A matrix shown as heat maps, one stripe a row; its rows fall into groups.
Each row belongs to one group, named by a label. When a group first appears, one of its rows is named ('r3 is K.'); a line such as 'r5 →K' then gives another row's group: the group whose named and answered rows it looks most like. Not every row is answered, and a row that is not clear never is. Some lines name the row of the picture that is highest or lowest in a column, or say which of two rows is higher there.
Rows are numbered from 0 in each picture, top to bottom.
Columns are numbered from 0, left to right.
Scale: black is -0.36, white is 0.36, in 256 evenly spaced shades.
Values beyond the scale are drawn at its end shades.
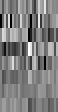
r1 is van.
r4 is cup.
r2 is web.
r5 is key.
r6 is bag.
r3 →key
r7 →web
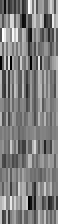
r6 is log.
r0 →key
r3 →web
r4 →van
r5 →log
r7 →log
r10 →cup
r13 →bag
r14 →web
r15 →log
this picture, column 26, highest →1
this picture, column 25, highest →0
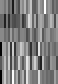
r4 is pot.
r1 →key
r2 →log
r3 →van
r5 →van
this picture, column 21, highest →4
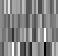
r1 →log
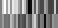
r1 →cup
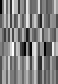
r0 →van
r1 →pot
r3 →cup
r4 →pot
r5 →pot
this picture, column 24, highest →2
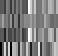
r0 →key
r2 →key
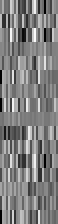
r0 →cup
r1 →log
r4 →bag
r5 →van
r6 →pot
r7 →van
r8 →bag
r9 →key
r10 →pot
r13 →web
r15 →van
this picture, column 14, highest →9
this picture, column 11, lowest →2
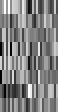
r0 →web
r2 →pot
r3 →van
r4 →web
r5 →van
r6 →key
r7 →log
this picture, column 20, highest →7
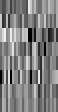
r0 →key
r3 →cup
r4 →pot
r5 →van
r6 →pot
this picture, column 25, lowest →2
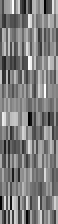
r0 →cup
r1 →key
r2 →pot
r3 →pot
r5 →log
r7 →web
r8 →web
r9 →bag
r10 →key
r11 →log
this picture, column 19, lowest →2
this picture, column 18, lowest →10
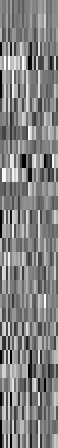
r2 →log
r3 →van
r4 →web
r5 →van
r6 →van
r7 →pot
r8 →bag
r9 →key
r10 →bag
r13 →key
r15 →van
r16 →van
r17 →log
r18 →web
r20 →pot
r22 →log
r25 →van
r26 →web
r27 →cup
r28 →van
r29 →pot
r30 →van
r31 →van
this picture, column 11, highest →4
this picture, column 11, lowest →11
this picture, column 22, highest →21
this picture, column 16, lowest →8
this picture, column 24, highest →9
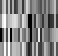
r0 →pot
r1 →web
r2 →van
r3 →web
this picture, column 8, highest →1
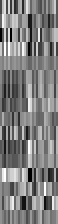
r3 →web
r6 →key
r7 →key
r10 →key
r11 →key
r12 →web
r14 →cup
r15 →log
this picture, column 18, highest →3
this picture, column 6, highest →14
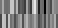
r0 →cup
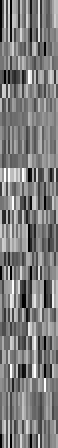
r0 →van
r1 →van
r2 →van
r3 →cup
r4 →bag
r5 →key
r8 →key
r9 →log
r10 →log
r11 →key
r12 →web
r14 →cup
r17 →web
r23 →key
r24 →cup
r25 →pot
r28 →bag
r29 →bag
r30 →pot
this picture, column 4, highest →12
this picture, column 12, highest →12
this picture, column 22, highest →27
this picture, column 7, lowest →5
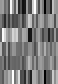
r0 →cup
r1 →key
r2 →web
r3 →log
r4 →key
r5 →cup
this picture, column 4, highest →5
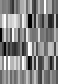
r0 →bag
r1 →web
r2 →van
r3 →key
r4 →web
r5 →pot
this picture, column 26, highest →3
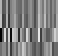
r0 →log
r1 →log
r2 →van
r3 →bag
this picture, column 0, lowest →2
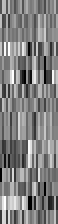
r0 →pot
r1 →log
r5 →cup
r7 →pot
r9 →bag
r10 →key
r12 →van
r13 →cup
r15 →pot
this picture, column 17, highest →5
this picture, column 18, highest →3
